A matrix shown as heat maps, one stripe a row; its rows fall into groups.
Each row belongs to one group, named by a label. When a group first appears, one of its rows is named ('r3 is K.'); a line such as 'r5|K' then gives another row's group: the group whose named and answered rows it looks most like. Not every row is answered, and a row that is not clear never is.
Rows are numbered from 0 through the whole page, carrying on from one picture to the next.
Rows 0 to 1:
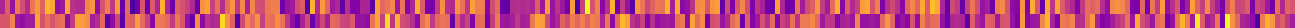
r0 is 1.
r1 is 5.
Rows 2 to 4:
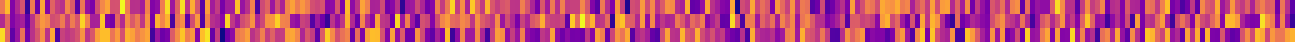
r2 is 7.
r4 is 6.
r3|5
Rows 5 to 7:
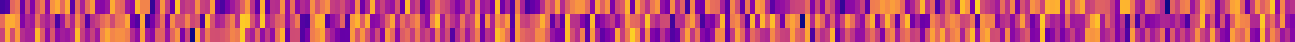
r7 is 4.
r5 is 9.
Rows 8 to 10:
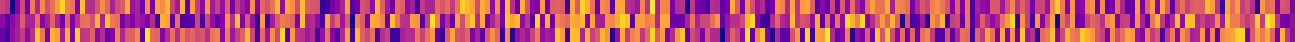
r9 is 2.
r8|7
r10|9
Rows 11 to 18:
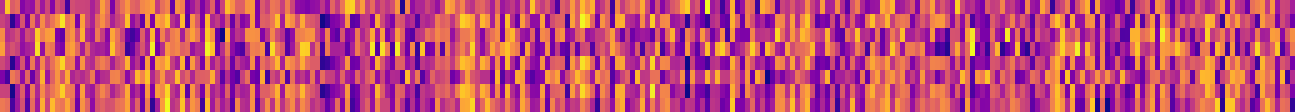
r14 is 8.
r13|8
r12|7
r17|7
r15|7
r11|5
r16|9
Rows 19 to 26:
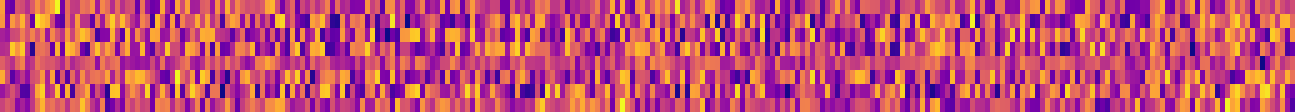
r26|5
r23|1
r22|4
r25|9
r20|4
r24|6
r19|1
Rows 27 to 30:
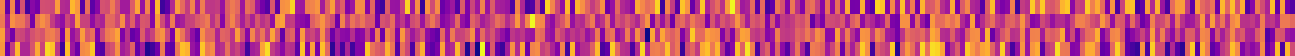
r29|1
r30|1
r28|4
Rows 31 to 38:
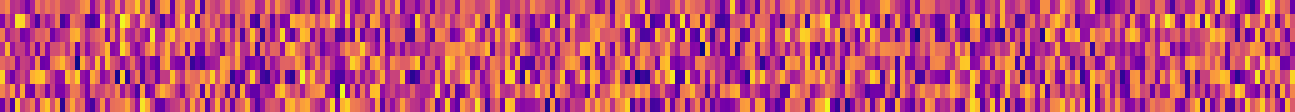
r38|6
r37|4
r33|8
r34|7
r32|6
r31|5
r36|8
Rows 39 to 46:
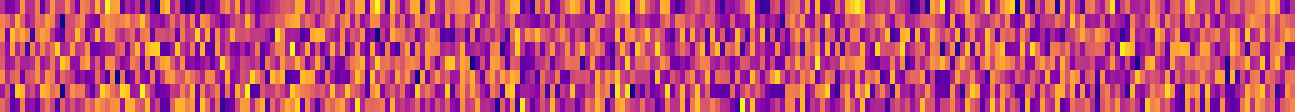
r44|8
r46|6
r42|9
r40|6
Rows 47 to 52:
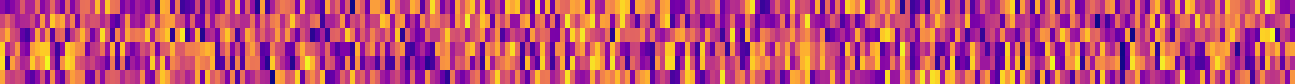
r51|8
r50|8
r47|2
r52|4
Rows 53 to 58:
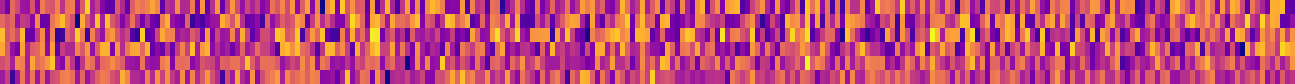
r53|9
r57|1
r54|2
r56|6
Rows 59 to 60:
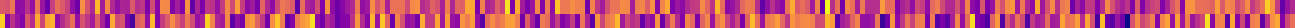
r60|8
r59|2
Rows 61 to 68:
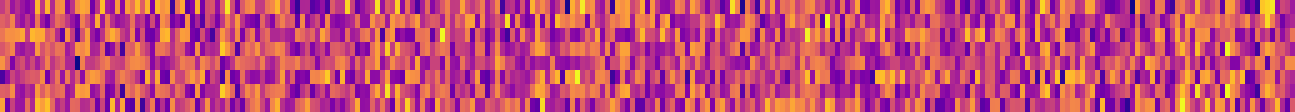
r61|5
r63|1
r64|5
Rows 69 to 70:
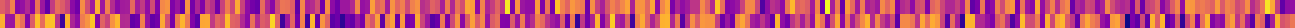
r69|2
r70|1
